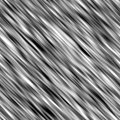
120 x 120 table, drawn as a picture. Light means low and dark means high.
Streaks slant down to the right. No single row or column stands out from its neighbours. There is no overall slope. Neither half mirrors the other.
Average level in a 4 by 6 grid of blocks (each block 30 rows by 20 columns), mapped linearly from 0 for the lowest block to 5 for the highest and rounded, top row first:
433344 | 133013 | 333212 | 345132
